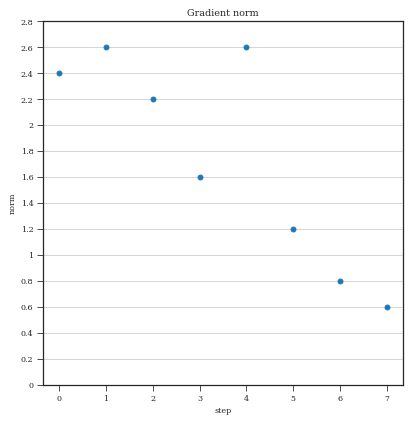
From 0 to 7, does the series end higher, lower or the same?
lower
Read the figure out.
Title: Gradient norm
x-axis: step, ticks 0 1 2 3 4 5 6 7
y-axis: norm, ticks 0 0.2 0.4 0.6 0.8 1 1.2 1.4 1.6 1.8 2 2.2 2.4 2.6 2.8
Values:
2.4 2.6 2.2 1.6 2.6 1.2 0.8 0.6
